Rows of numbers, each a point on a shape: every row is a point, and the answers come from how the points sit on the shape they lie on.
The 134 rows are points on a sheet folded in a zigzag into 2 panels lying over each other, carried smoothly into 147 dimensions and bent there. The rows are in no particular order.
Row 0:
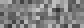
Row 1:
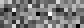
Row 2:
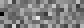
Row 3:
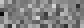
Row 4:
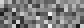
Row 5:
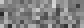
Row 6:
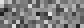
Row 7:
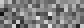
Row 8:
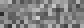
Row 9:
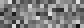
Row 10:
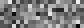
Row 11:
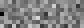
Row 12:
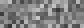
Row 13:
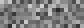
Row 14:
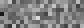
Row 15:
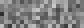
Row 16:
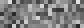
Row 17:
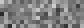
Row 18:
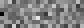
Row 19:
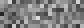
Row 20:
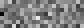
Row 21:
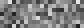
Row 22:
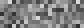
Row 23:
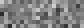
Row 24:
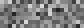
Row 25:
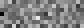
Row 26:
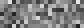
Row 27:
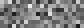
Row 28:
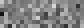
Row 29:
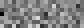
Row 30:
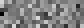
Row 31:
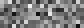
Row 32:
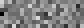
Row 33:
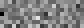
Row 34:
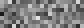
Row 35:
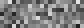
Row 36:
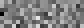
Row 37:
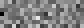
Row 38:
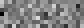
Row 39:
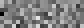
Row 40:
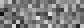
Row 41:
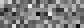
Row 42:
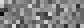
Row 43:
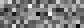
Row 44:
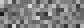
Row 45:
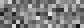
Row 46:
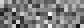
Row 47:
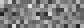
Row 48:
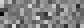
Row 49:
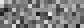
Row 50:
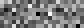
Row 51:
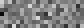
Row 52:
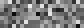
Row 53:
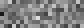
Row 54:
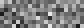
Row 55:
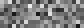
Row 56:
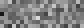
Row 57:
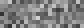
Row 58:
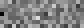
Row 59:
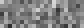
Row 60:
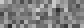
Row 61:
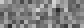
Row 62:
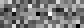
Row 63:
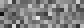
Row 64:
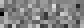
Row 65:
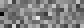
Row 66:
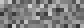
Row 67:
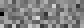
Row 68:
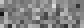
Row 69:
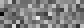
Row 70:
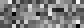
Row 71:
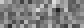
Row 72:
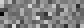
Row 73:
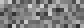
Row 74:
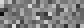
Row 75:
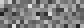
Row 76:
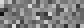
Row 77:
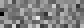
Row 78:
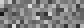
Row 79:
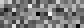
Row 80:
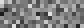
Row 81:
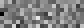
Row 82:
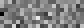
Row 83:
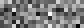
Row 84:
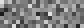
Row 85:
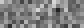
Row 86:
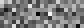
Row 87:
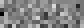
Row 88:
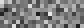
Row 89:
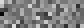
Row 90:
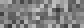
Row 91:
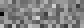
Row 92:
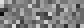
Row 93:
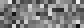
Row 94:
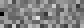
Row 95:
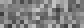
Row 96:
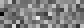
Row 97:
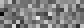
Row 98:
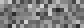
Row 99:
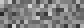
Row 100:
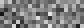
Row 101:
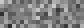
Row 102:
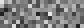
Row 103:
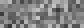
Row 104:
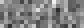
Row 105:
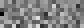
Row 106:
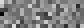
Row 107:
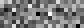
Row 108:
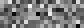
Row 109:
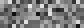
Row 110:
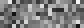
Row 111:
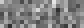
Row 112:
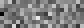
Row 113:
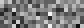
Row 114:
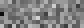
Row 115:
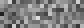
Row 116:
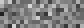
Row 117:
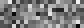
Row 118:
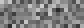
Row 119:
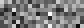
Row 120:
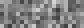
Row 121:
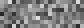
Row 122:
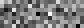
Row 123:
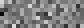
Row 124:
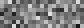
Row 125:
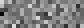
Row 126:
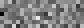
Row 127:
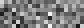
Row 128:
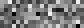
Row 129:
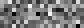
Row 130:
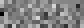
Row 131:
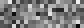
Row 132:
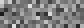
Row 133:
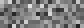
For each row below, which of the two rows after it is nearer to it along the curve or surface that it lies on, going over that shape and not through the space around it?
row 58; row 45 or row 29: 29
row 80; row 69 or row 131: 131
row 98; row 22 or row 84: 84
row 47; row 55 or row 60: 55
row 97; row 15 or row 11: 11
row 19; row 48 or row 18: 18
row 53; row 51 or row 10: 10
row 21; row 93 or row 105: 93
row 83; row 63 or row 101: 63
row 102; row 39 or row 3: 3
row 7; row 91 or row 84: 91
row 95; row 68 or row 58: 58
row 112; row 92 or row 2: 2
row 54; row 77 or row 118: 77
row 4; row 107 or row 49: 107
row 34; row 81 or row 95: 81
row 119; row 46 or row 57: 46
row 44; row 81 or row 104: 104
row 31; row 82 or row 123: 123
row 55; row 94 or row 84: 84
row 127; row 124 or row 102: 124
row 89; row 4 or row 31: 31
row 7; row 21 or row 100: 100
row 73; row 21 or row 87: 87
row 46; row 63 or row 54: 54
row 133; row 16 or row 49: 49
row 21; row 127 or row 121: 121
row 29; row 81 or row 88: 81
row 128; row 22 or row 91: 22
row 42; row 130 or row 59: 130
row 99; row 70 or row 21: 70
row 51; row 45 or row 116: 116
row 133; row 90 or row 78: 78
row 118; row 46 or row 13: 13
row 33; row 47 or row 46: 46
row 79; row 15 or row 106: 106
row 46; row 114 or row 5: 114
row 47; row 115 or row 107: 107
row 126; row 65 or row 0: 65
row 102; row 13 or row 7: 13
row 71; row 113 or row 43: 43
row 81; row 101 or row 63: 63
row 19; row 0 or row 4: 0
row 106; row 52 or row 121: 52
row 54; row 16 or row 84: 16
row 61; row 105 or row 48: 48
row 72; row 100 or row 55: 55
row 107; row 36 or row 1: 1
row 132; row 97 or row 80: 80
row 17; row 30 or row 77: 30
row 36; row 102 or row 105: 105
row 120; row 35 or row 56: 56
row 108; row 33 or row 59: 59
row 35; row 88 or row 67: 67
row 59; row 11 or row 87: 87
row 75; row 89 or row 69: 89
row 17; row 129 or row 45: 129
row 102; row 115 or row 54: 54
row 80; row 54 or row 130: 130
